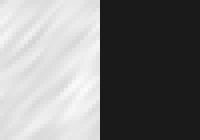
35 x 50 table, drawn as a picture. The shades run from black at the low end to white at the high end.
It is made of 1 by 2 panels. Panel 1,1: very high, slanting up to the right, faint in contrast. Panel 1,2: very low, flat.
